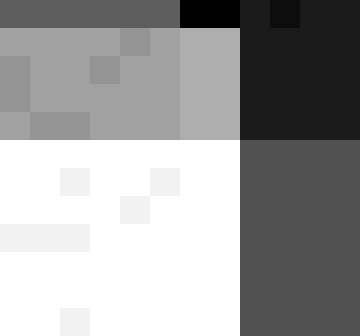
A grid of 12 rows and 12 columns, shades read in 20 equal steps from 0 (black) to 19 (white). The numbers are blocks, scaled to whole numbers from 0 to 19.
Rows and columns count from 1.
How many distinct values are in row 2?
4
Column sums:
185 186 184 187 186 187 185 185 52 51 52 52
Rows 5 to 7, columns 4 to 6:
12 12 12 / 19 19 19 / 19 19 18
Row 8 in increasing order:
6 6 6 6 18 19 19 19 19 19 19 19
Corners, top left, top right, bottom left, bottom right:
7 2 19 6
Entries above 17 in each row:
0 0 0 0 0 8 8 8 8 8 8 8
